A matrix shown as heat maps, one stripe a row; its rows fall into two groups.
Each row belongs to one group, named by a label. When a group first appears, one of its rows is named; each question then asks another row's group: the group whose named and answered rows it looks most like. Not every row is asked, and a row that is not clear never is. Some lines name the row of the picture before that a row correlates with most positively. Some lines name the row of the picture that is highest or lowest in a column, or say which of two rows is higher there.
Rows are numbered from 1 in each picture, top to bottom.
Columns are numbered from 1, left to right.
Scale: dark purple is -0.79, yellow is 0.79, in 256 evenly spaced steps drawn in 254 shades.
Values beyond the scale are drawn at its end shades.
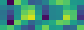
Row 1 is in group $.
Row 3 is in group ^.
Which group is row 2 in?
^
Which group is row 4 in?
^
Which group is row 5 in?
$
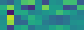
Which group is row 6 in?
$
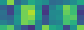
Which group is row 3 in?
^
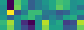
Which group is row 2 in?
$
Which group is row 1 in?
$
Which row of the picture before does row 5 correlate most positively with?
6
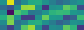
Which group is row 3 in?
$
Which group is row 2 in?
^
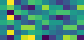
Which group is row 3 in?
$
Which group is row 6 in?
^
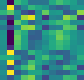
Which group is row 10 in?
$
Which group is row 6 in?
^
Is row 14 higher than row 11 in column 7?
No
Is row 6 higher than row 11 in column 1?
No
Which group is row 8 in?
$
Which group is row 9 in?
$
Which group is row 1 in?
$
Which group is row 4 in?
^
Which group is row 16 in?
^
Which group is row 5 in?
$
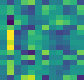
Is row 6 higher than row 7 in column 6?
No
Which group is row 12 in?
^
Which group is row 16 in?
^
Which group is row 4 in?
$
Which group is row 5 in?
$
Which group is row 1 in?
^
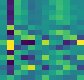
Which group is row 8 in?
^
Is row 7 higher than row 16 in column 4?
Yes
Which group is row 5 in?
$
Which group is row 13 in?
$
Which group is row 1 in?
$
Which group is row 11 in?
$
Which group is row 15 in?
$
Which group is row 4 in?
$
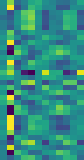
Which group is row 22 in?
$
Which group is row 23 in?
$
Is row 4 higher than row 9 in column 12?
No
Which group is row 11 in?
$
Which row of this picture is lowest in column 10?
15
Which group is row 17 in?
^
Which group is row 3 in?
^
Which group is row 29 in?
^
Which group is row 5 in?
^
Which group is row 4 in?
^
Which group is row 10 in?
$
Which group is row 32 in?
^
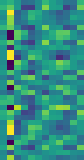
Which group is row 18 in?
$
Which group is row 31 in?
$
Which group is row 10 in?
$
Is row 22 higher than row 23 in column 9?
Yes
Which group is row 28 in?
^
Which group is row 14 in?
$
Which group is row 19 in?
^
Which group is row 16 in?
^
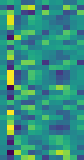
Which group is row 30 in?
^
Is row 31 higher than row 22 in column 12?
Yes
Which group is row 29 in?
$
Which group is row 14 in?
$
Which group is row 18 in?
$
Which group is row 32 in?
^
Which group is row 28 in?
$
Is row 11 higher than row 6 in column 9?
No
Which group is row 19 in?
^
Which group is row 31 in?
$
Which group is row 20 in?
$
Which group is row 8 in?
$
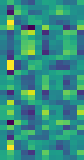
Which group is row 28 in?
$
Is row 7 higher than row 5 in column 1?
No
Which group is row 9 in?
^
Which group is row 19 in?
^
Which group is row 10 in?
^
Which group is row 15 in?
$
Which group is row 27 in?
^
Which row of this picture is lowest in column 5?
6
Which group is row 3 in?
$
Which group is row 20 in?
^
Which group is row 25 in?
$
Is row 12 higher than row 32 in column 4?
Yes
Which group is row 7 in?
^
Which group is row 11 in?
^
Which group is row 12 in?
$
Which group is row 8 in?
^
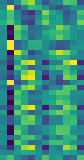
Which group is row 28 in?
^
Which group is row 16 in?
^
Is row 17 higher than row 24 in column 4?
No
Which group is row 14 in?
$
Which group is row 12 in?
$
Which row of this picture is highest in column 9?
11
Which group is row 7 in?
$
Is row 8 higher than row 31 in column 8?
Yes
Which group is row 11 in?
$
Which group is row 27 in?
$
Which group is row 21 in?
$
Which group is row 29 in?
$
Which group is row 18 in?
^
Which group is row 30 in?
^
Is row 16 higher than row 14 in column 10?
Yes
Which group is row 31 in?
^
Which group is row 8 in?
$
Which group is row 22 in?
^
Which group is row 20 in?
$
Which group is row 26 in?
$
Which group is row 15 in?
^
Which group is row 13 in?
^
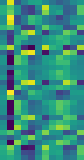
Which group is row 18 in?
$
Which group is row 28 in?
^
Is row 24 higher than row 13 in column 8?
No
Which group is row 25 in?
$
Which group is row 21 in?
$
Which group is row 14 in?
$
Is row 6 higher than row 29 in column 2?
Yes
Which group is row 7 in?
^
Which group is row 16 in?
$
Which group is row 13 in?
$
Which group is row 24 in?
^
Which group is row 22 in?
$
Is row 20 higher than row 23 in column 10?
No
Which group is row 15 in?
$
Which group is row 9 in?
$
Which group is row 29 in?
$
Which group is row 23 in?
$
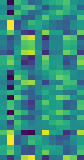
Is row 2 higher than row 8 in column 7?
Yes
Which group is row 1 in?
$
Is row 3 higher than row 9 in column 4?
No
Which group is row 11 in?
^
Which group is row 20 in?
$
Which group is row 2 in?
^
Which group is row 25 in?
$
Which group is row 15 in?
$
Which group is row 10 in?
^
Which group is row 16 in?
$
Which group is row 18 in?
$
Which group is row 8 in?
^
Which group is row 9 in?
^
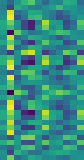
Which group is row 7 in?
$
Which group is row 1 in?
^
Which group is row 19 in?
$
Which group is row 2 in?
$
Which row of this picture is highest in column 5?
11
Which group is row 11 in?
^
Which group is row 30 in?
^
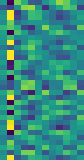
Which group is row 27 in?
$
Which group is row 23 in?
$
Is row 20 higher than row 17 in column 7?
Yes
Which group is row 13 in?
$
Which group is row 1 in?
$
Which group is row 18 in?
^
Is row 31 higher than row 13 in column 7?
No
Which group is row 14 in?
$
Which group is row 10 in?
^
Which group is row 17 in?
^
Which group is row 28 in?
^
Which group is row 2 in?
^
